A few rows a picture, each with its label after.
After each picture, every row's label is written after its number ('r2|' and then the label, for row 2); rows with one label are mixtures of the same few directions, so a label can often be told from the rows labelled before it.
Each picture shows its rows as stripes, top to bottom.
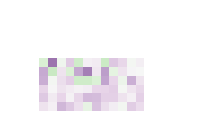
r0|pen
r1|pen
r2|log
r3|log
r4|log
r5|pen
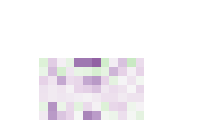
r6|log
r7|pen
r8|pen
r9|log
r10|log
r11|pen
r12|pen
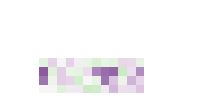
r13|log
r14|log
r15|log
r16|pen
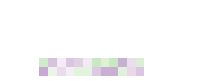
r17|log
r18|log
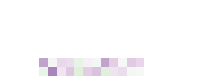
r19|log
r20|pen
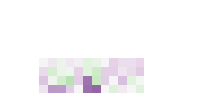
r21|pen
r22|pen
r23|pen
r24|pen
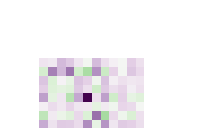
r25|pen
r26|pen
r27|pen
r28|pen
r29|pen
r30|log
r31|log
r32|log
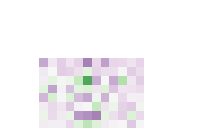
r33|log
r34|pen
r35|log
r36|pen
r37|pen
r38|log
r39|log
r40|log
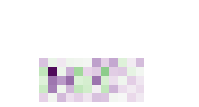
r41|log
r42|pen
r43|pen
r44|pen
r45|pen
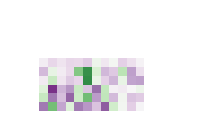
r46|log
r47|log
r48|pen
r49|pen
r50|pen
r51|pen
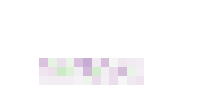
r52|pen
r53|pen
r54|log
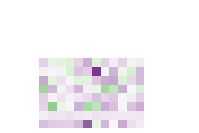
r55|pen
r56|log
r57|log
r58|log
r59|log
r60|pen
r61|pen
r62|log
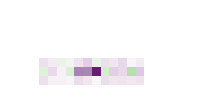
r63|pen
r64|log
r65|pen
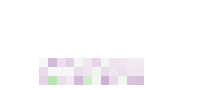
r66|pen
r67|pen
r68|pen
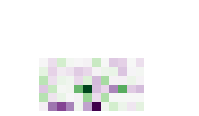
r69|pen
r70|log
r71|log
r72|log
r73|log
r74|pen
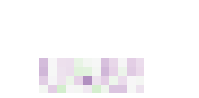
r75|log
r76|log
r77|pen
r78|pen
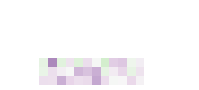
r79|pen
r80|log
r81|pen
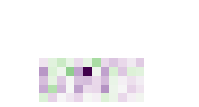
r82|pen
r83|pen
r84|pen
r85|pen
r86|log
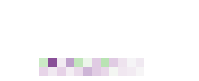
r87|pen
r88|pen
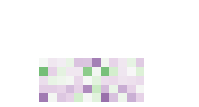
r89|log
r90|log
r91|pen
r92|log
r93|log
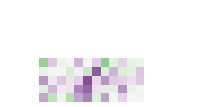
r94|log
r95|log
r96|log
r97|log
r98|pen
